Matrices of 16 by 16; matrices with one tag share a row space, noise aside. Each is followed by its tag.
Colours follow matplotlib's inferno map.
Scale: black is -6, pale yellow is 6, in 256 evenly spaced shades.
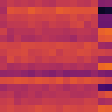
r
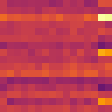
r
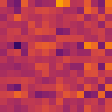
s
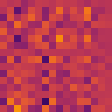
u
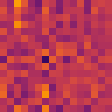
u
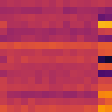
r
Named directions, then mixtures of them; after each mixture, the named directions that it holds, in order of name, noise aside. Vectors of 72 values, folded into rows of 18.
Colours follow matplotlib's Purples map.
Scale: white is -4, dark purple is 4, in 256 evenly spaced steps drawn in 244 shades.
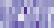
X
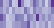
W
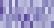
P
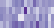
X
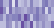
P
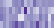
X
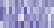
P, X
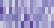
P, X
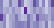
W, X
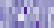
X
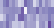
W, X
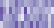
P, X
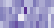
X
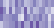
P, X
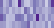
W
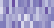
P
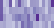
P, W
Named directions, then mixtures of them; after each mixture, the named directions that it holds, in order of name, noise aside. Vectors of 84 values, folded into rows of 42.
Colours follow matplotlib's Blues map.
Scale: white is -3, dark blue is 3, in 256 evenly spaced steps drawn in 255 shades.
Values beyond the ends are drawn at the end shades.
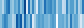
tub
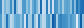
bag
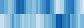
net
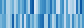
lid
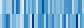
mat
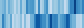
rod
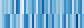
mat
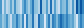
bag, lid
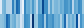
mat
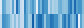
mat, rod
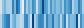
mat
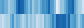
net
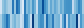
mat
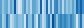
bag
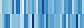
mat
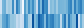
mat, rod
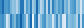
bag, mat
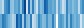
tub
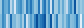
bag, rod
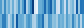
lid, tub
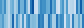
lid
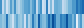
bag, rod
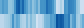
net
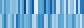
lid, tub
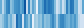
net, tub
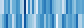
mat, tub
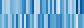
bag, lid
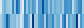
mat
